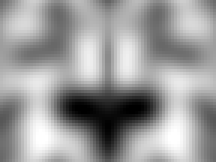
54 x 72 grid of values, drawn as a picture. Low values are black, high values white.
The left and right halves mirror each other. There is no overall slope. The ninth with the lowest average is the bottom middle. There are no lone odd cells.
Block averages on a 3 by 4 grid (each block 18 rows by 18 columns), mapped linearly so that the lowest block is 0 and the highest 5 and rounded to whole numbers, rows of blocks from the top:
4 3 3 4
5 2 2 5
5 0 0 5
